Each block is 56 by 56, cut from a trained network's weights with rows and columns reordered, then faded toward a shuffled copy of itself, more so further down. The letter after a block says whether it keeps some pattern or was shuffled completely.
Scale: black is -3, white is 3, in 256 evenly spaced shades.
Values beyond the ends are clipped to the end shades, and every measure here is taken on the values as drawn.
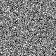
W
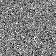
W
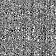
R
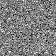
W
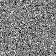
W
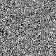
R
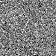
W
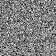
W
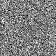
W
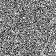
W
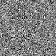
R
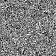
W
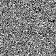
W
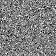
W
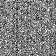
R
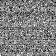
R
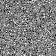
W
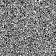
W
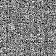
R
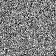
W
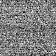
R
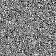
W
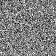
W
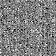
R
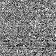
R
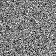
W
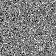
W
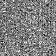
R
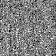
R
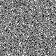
W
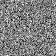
W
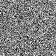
W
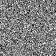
W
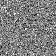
W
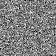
W
